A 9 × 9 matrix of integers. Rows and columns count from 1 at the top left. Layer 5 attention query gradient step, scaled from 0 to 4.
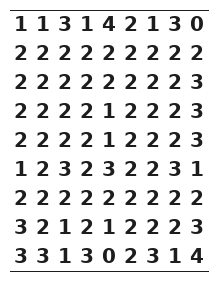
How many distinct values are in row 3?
2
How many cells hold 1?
12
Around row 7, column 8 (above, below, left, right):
3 2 2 2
